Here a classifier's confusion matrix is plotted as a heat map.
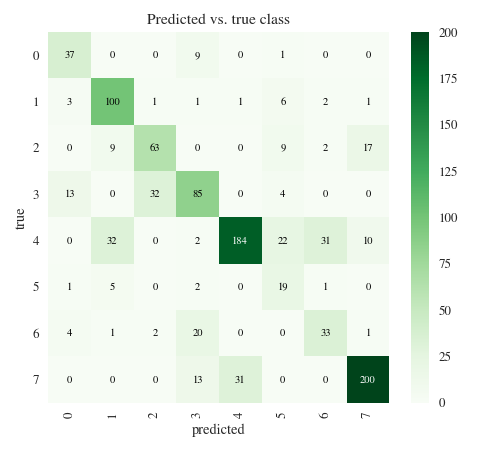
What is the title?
Predicted vs. true class
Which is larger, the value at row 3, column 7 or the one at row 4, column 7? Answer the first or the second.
the second
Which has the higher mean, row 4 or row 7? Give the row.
4
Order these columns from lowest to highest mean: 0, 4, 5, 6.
0, 5, 6, 4
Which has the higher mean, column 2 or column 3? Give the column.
3
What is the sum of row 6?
61
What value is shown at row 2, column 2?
63
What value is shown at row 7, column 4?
31
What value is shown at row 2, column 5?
9
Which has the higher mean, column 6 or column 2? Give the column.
2
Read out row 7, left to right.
0 0 0 13 31 0 0 200
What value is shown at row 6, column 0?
4
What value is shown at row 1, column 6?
2
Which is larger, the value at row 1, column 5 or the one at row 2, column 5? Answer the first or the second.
the second
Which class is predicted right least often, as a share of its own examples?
6
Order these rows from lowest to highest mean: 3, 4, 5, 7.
5, 3, 7, 4
